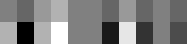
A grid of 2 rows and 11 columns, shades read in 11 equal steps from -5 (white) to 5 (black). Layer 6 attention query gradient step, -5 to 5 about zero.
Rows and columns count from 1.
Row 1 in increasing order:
-2 -1 -1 0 0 0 0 1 1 1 1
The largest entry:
5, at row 2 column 2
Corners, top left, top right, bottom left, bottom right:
0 1 -2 2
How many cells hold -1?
2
